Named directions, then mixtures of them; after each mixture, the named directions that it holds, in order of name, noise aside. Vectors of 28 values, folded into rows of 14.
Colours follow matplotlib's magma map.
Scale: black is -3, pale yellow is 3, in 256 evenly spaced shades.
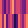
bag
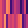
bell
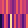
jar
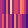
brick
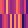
bell, brick, jar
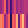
bag, brick, jar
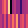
bag, bell, brick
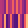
bag, jar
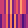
brick, jar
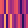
bag, bell, jar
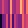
bell, jar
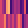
bell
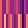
bag, bell, jar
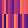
bag, bell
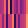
brick
